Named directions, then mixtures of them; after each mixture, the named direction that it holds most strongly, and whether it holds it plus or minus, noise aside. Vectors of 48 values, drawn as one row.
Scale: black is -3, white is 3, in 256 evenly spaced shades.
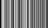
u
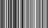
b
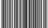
u, minus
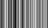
b, plus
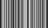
u, plus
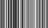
b, plus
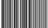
u, minus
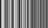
u, plus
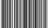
u, minus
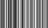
b, plus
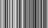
b, minus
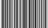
u, minus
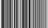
u, minus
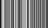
u, plus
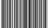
u, minus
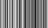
b, minus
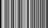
u, plus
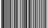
u, minus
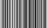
b, minus
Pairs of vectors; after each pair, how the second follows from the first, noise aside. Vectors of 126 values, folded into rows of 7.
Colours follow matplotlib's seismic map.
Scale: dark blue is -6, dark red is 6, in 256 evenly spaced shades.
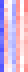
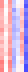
reversed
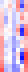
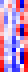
scaled up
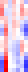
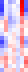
reversed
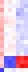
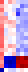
scaled up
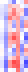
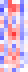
reversed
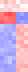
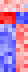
scaled up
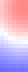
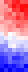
scaled up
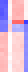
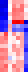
scaled up
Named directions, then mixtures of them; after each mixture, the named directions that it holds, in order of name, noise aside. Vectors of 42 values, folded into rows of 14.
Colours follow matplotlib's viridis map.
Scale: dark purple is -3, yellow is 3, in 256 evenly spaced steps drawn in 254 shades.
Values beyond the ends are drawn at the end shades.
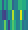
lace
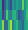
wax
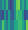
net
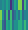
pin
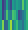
wax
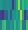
lace, net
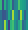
lace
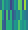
pin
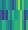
lace, net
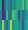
lace, wax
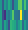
lace, pin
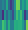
net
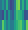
net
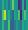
lace, pin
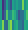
wax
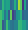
pin, wax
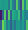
net, pin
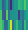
pin, wax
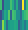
pin, wax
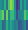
net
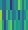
pin, wax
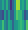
net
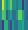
wax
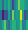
lace, net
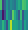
lace, wax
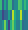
lace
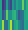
wax
